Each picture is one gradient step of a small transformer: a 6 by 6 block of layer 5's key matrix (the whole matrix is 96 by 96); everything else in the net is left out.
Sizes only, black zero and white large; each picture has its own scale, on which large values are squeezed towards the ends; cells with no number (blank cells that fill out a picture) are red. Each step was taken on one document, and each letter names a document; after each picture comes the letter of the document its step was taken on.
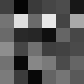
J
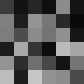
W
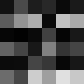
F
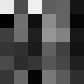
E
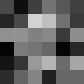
F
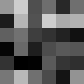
F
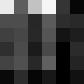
E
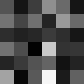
F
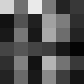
E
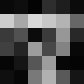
J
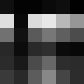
J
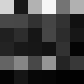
E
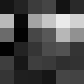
J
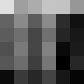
E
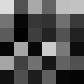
E
